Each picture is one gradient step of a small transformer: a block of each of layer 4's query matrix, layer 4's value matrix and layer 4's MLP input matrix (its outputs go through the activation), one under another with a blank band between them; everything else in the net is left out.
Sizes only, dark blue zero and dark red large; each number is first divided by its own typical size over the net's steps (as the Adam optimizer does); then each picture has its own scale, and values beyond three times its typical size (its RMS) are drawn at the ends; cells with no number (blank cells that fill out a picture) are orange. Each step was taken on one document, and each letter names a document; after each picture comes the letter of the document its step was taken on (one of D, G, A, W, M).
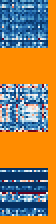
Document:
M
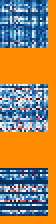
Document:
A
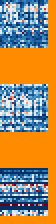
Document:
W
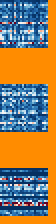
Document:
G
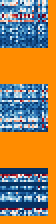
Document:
M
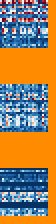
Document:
M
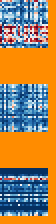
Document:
W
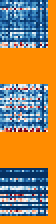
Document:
A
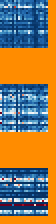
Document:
G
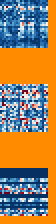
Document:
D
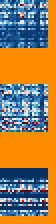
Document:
D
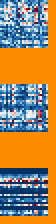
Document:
W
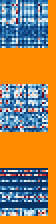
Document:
M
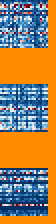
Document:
G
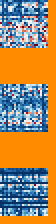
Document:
W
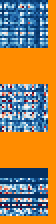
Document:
D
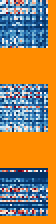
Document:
A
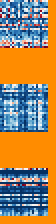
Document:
W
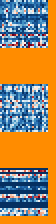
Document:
M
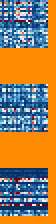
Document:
G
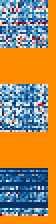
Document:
M
